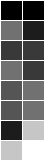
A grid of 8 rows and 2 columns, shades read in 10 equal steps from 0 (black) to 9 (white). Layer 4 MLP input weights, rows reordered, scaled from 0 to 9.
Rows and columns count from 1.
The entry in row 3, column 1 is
2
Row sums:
0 5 4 6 7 7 8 16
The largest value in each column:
7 9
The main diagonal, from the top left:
0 1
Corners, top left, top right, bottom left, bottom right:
0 0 7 9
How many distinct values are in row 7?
2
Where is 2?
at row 3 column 1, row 3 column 2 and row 4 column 2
